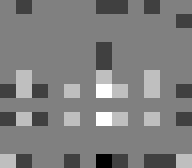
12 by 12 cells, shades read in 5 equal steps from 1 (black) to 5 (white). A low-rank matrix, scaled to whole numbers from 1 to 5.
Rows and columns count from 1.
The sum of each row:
32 35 36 35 35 39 39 36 39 36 36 31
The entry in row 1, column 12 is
3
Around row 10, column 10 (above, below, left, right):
4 3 3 3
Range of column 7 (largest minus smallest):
4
